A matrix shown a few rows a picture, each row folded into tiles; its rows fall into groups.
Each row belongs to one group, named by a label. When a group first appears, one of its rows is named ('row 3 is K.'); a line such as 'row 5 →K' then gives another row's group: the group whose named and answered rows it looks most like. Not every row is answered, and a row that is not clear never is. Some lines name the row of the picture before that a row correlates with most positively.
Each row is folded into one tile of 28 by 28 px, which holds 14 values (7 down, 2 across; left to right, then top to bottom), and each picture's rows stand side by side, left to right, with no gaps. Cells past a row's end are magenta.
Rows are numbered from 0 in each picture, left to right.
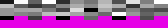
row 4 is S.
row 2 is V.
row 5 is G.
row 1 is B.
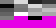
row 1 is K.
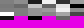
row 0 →S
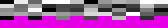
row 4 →B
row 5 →G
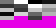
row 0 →B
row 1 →K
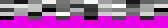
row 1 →G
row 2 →S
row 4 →K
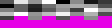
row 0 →B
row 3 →K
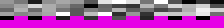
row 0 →V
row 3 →B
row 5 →G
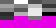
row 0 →G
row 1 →K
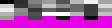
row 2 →S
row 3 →V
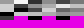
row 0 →G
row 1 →V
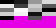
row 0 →K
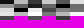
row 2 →B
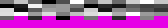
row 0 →B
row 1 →K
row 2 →G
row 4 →B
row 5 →B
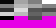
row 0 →V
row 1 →G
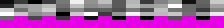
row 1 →K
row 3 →S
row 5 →V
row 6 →K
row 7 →V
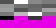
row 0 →G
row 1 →S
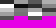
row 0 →K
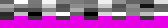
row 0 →G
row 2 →S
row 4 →S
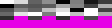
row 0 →B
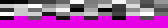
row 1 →K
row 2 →G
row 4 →V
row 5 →S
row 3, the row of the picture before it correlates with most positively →2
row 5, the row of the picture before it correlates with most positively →3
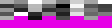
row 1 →G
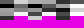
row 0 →B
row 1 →B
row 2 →V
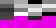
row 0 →V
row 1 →K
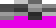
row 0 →B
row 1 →G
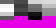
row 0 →K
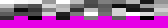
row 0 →G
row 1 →V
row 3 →S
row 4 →B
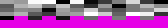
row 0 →V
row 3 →S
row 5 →K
